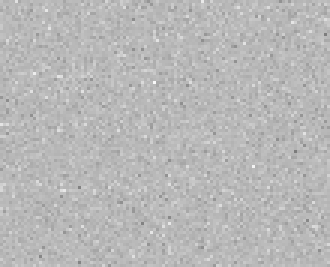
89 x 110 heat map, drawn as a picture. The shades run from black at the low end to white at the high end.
Neither half mirrors the other. A few values lie far out on both sides of the bulk. Overall the values sit about 70% of the way up the scale. The grain is fine, like static. No row or column stands out. There is no overall slope.
